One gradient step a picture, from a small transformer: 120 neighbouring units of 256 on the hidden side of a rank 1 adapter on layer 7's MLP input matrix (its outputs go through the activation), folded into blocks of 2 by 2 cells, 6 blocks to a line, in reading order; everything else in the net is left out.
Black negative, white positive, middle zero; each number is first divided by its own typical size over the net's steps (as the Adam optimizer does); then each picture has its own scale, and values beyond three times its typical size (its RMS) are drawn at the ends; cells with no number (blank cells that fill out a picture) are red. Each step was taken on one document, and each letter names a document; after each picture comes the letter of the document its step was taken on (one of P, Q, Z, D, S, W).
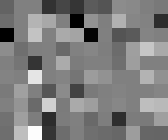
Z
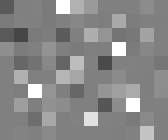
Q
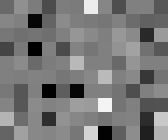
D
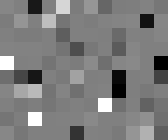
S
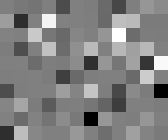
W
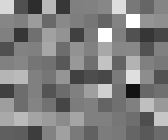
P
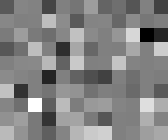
D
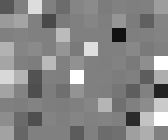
S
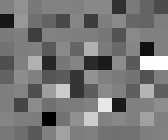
W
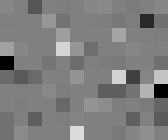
S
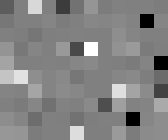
S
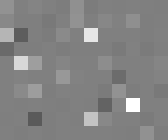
Q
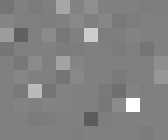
Q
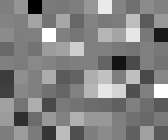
D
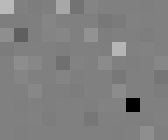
Q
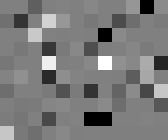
W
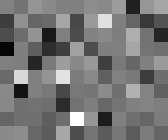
D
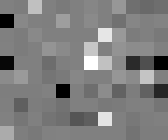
W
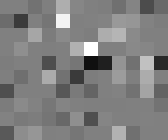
W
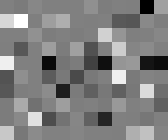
W
